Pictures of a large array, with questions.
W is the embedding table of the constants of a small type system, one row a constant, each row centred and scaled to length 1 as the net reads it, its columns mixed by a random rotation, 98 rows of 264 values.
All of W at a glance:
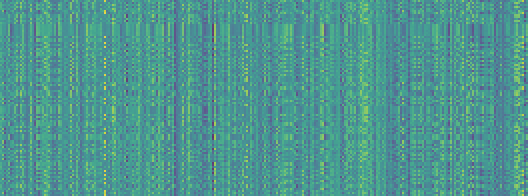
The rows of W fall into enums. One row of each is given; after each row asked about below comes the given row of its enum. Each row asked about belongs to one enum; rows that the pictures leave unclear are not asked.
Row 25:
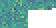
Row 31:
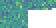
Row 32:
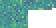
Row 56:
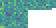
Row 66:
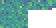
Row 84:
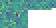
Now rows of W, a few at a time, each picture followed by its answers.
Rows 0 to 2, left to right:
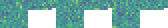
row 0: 31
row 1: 32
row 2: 56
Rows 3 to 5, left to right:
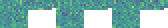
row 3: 32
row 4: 56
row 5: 66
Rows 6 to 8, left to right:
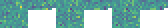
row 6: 31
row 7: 25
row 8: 25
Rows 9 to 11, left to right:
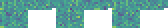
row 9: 56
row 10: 25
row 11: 56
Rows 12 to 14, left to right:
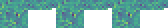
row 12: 84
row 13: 84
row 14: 84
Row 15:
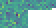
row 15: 84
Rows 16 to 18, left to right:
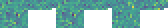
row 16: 84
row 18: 31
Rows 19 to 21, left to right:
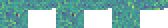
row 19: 84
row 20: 84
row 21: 31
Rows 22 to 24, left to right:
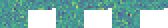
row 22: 25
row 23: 31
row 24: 84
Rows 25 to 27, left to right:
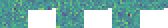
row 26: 56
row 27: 84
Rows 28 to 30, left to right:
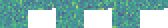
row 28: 32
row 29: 31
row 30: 56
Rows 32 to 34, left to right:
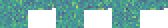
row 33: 31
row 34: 25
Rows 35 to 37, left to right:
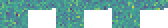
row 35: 84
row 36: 25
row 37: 31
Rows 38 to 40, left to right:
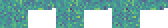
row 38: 32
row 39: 25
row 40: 25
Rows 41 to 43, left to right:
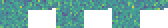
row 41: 66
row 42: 56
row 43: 31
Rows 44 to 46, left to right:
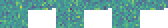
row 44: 31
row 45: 25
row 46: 32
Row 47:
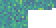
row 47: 32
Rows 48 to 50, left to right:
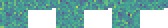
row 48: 56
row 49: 66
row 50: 84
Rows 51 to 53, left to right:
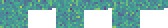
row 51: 66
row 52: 25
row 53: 56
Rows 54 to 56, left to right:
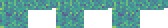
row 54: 56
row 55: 56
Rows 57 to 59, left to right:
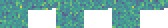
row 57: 31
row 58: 56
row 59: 66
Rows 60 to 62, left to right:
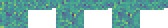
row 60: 56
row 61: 84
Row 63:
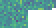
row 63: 32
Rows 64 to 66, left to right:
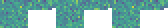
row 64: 66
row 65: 32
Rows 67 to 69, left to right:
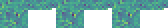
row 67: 84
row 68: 84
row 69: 84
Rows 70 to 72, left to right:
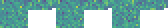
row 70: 66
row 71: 66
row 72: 32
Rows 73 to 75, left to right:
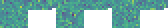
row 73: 66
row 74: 84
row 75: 32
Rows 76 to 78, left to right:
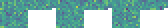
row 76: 56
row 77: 66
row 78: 25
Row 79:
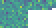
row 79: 66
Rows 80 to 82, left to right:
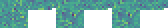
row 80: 25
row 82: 84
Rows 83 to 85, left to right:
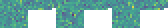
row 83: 32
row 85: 31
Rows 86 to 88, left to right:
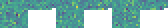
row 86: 84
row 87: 31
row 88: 25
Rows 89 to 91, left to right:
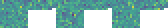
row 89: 66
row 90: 84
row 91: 31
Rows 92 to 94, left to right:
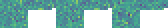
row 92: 32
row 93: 32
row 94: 84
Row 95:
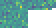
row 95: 31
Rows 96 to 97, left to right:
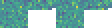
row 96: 66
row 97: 31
